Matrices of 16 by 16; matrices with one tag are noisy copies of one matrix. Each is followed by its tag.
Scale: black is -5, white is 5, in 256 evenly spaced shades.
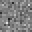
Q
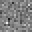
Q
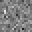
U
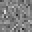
U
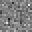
Q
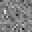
U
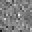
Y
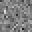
U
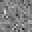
U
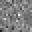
Y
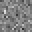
U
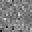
Y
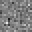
Q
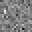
U
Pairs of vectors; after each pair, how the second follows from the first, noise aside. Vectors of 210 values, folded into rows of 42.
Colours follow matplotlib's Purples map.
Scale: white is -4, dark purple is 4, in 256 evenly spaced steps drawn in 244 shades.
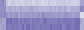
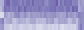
reversed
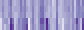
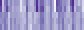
reversed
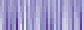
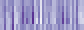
wrapped around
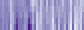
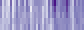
reversed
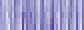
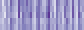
wrapped around
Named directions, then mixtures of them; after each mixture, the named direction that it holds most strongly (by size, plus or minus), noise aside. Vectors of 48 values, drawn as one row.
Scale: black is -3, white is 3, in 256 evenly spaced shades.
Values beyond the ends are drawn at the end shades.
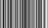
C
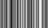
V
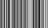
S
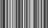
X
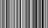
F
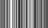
X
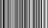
C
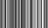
F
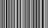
F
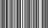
V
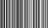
S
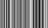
S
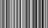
F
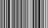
S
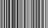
S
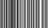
V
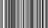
X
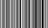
F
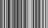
S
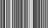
S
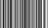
C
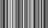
X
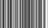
C
